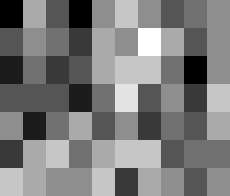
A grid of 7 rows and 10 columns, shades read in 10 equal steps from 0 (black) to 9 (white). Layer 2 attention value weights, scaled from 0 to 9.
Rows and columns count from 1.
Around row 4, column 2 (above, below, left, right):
4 1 3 3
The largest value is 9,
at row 2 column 7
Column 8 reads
3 6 4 5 4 3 5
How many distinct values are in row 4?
7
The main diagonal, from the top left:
0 5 2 1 3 7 6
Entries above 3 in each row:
6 7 6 4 6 8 8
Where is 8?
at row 4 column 6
